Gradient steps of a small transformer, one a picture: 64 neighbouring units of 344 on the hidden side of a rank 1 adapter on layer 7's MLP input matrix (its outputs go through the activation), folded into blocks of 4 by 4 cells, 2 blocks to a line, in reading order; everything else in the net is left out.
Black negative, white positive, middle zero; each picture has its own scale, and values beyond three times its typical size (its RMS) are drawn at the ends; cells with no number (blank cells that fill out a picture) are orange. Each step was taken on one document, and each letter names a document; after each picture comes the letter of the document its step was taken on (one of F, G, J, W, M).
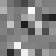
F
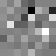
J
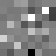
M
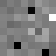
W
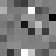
F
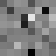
J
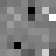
W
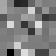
F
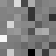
M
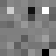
W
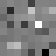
J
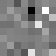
W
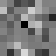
F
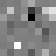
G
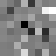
J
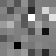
J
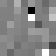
M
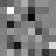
W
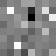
W
